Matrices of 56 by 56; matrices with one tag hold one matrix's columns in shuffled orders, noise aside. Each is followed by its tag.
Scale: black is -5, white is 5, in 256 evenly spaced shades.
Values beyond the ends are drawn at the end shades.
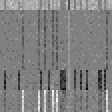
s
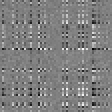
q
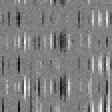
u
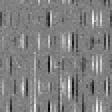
u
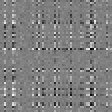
q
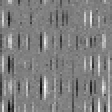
u
